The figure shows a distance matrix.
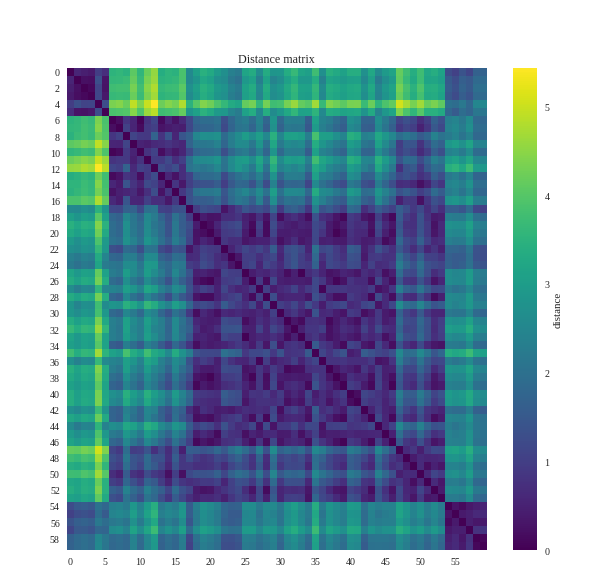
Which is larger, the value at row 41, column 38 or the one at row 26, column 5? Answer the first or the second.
the second
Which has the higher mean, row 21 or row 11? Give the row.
11
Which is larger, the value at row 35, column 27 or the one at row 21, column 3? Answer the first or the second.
the second
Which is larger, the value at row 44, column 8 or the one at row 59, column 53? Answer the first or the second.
the first
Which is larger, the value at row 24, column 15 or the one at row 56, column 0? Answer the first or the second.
the first
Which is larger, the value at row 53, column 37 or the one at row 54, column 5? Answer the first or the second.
the second
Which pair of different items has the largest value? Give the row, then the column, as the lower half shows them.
12, 4
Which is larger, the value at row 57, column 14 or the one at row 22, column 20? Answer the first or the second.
the first
